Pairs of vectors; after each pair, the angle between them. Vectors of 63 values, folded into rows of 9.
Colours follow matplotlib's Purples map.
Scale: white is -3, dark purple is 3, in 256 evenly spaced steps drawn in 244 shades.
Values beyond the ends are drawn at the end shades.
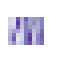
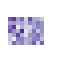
partly opposed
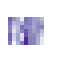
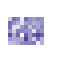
partly aligned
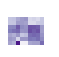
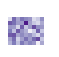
orthogonal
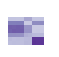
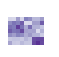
nearly parallel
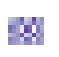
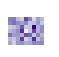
nearly opposite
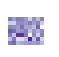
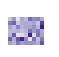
nearly opposite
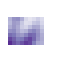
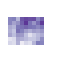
nearly opposite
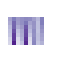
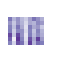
nearly opposite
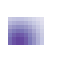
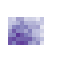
nearly parallel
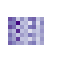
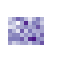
partly opposed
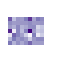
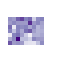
partly aligned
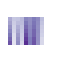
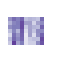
nearly opposite
